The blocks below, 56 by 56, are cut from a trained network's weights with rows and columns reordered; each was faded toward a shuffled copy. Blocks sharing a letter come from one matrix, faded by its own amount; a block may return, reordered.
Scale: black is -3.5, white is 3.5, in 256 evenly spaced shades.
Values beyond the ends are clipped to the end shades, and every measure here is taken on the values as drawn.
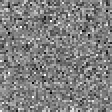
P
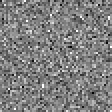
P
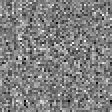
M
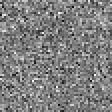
P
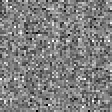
M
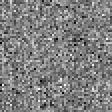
M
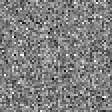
M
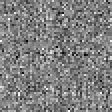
M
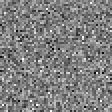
P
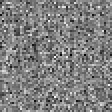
M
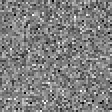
P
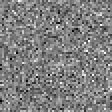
P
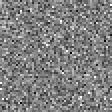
P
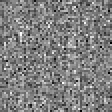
M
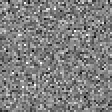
P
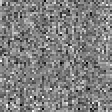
M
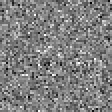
P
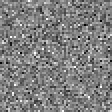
P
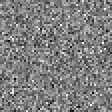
P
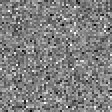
P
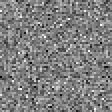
P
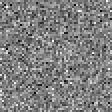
P
